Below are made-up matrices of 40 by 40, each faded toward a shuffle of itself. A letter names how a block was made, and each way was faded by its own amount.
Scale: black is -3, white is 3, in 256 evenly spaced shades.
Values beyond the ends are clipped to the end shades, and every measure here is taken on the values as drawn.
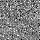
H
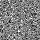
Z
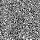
H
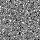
Z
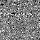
H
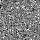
Z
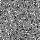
Z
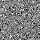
H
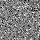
Z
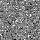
Z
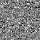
H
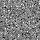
Z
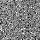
Z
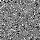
Z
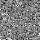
H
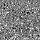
H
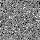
Z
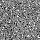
Z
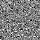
H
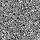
Z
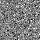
H
